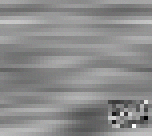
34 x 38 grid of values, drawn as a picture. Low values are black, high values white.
The distribution is heavy-tailed on both sides. In the bottom right lies a patch that is rougher than the rest. Values change most from cell to cell in the bottom right. Streaks run across, left to right.
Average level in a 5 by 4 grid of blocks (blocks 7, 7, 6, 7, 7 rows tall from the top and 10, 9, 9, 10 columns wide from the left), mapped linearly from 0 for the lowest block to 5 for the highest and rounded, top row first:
4 4 3 3 / 3 4 4 4 / 2 4 4 3 / 2 4 4 2 / 5 3 0 3
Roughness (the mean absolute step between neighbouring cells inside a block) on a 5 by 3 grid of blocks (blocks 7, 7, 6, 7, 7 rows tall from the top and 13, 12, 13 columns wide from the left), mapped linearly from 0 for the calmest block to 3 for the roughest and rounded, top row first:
1 0 1 / 0 0 0 / 0 0 0 / 0 0 1 / 0 0 3
